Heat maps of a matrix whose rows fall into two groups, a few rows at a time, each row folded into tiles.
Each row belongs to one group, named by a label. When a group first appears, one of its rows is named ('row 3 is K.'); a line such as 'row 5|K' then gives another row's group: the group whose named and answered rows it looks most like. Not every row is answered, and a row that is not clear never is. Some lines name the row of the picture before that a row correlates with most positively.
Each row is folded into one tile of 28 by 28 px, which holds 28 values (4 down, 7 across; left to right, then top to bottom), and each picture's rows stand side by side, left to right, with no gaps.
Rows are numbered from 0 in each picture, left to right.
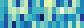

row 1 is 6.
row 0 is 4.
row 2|6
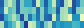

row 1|4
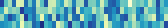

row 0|6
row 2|4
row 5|4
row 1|4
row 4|6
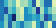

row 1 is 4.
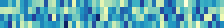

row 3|6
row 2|6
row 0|6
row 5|6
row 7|4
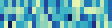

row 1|4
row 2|6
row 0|6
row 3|6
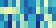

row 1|6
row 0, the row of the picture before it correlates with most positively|3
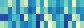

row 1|6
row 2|6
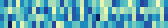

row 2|4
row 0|6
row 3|6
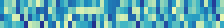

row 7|4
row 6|4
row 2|4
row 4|4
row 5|4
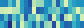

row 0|6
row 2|4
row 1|4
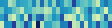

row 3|4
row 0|4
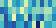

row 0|4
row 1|6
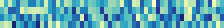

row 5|4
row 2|4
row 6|6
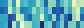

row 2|6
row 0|6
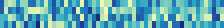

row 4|6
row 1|6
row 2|4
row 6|4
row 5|4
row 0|4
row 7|4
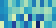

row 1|6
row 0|4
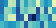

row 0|4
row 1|4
